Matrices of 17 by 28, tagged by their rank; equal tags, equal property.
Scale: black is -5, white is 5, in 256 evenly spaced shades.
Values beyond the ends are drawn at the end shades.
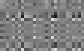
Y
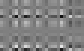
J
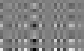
J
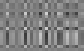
J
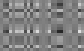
J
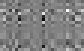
Y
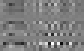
Y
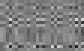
Y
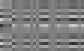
J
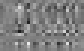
Y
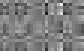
Y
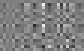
Y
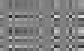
J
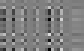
J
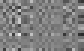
Y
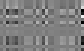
J
